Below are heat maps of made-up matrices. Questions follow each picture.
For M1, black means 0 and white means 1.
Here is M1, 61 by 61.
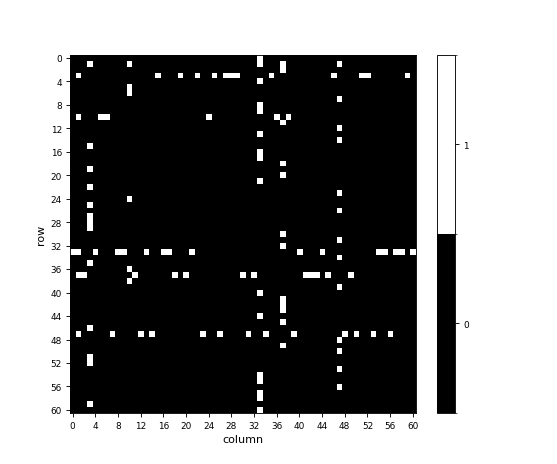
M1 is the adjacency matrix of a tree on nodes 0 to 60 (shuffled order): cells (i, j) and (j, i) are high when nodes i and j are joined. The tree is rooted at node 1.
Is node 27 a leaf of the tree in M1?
yes
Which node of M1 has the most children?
33
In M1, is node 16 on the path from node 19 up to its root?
no
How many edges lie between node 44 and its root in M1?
2
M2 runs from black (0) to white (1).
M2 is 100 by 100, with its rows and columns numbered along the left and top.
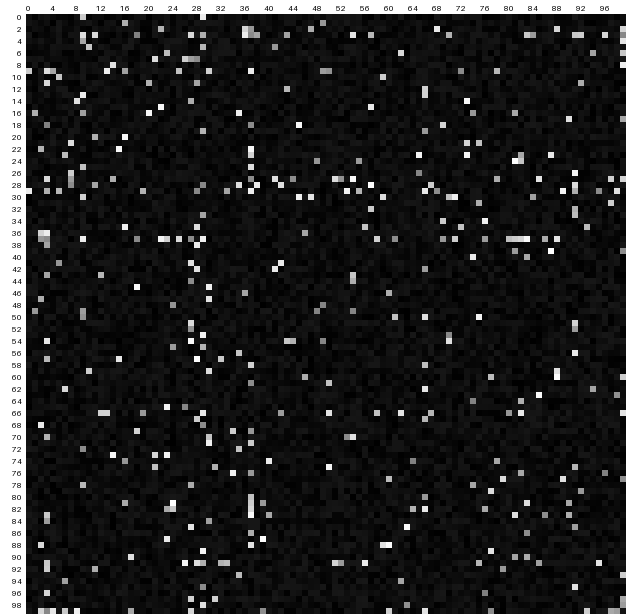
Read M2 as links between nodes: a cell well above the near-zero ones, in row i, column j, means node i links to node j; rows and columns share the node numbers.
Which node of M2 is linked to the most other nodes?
node 37
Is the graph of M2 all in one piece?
yes
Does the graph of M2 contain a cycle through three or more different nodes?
yes
